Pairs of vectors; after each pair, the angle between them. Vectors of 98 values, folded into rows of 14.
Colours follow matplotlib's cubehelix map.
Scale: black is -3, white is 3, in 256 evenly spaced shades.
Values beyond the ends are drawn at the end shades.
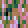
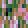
nearly parallel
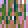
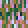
partly aligned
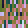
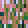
nearly opposite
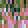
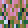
partly opposed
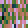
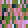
nearly parallel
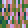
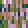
nearly parallel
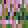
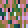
partly opposed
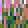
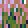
nearly parallel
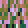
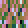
nearly parallel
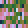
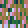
partly aligned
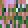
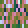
partly aligned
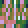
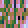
nearly opposite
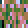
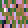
partly aligned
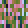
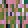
nearly parallel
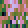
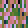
orthogonal
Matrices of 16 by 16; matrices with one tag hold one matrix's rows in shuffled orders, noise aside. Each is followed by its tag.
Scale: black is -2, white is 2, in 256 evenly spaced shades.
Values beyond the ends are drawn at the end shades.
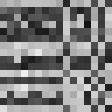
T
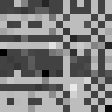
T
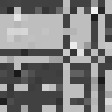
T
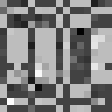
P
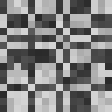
P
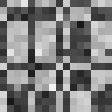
P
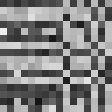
T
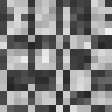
P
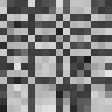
P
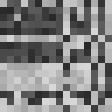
T
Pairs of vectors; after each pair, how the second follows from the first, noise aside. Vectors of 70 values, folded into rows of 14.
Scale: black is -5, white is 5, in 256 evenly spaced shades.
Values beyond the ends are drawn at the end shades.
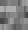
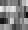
scaled up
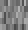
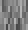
shuffled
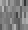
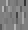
partly zeroed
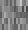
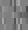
partly zeroed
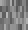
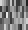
scaled up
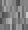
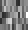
scaled up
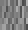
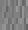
shrunk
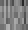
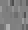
partly zeroed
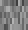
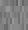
shrunk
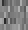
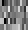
scaled up
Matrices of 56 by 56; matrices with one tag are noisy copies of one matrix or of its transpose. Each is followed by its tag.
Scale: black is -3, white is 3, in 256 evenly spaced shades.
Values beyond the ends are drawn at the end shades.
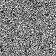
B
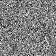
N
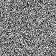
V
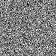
V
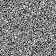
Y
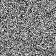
N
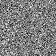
Y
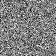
N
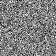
N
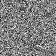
N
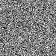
V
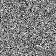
N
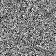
N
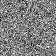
N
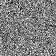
B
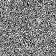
V
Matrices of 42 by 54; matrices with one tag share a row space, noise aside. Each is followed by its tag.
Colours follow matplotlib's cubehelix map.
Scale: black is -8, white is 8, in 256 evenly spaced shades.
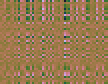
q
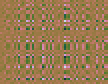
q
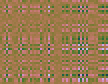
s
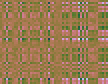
s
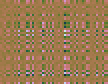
q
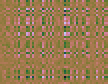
q
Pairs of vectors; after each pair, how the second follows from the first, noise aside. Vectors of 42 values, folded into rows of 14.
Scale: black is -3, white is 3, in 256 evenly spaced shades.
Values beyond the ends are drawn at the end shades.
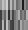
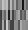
copied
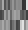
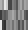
reversed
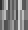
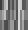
copied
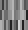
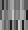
copied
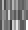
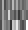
copied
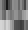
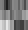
copied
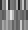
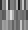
copied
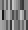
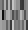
copied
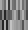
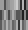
reversed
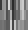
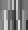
reversed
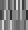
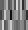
copied
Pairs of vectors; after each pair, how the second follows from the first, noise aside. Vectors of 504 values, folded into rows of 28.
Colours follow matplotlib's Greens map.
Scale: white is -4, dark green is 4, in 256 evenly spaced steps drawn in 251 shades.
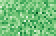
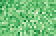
negated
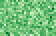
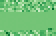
partly zeroed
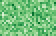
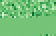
partly zeroed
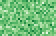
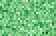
negated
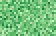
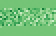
partly zeroed
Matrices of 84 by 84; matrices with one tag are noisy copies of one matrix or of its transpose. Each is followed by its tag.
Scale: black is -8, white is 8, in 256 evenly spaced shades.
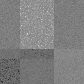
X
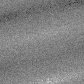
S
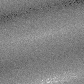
S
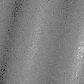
S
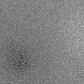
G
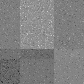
X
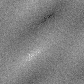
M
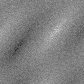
M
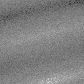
S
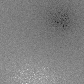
G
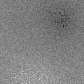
G
